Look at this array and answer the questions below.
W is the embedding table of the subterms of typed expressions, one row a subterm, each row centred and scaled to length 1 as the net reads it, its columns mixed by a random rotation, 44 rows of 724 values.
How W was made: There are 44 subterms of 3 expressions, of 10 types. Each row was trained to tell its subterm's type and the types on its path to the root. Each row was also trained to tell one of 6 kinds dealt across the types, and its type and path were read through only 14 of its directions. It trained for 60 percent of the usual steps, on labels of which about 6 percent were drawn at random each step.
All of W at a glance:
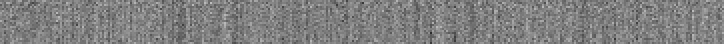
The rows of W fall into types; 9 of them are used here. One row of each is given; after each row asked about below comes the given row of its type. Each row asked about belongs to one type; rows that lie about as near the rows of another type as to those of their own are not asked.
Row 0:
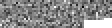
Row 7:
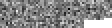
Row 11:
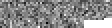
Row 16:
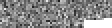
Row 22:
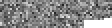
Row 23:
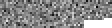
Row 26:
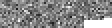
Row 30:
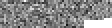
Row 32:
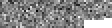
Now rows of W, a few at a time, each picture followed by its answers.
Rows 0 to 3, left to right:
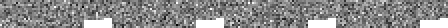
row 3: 16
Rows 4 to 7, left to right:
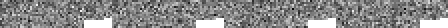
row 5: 32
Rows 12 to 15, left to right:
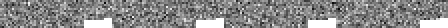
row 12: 32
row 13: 0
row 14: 23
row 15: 26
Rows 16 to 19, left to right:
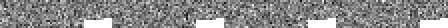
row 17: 16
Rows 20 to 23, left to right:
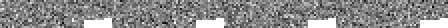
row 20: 0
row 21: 7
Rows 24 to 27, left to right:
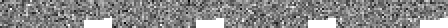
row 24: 22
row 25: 32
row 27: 0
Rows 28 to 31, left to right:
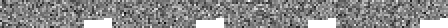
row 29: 11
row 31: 16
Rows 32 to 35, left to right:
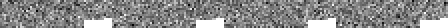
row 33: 26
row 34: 16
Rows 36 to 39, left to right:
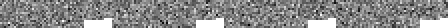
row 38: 23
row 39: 7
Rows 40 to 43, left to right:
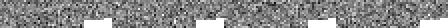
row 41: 7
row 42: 23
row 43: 0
